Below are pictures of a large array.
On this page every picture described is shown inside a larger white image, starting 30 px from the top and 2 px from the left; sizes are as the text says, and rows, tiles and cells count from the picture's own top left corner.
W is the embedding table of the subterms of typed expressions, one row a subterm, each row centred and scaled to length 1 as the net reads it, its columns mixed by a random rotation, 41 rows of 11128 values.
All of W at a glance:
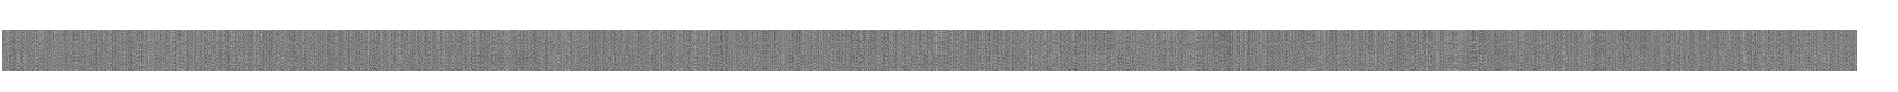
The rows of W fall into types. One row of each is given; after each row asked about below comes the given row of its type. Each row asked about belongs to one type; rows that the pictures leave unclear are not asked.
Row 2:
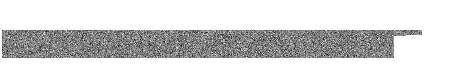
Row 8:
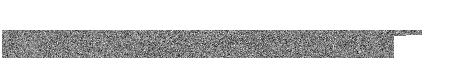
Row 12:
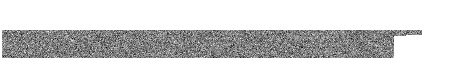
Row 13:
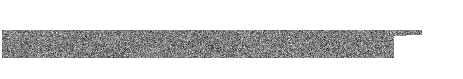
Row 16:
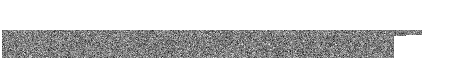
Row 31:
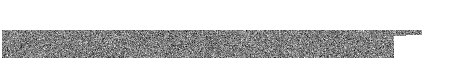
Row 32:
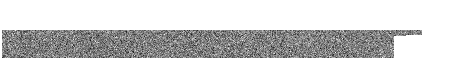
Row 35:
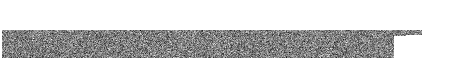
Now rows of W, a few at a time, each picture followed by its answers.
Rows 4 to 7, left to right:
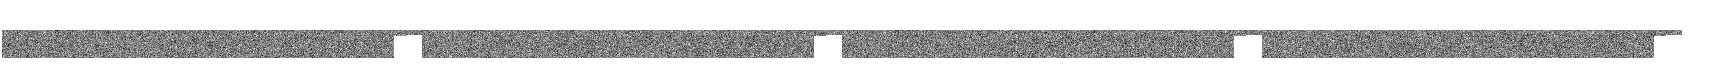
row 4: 13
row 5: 16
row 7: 12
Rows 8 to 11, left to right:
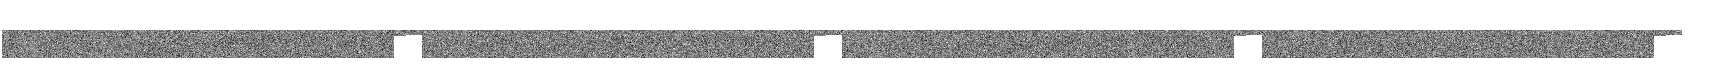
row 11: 35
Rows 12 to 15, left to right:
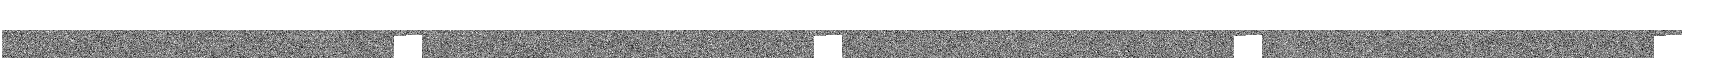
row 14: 2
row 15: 8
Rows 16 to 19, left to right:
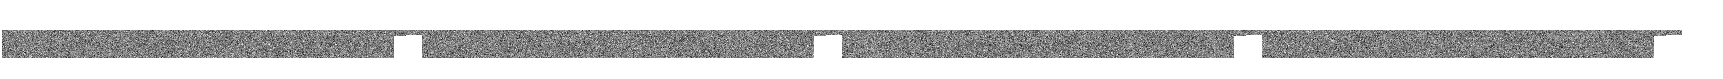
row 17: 2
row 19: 12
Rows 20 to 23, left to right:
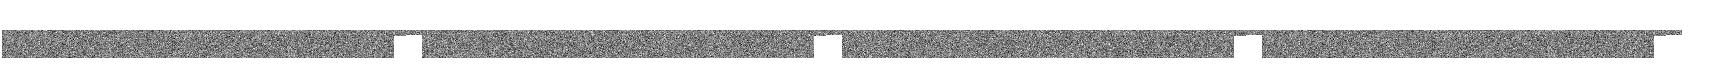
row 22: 16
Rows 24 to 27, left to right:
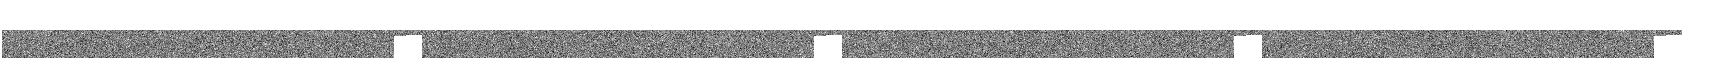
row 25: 32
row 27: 31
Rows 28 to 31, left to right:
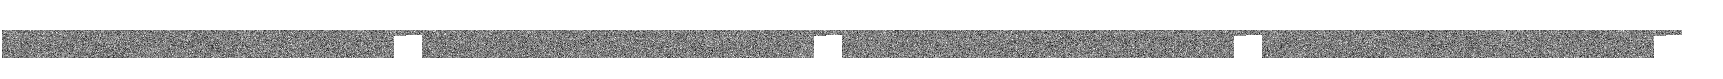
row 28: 13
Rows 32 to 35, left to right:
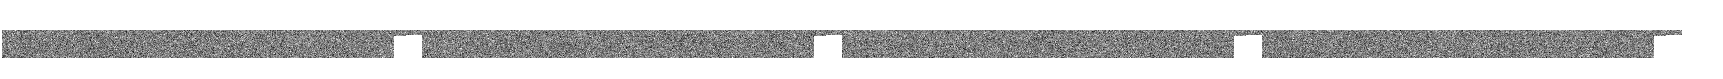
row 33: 12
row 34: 13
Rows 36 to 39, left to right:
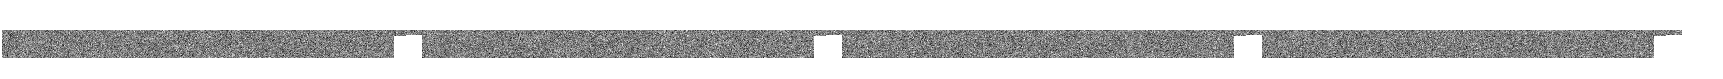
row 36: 16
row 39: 35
